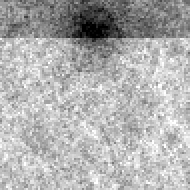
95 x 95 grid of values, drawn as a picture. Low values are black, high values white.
Ninth with the lowest average: top middle. Dips: one, in the top middle. Seam: horizontal, 20% of the way down, the bottom part higher. Average level on the scale: 70%. Histogram: skewed, a long tail of low values.
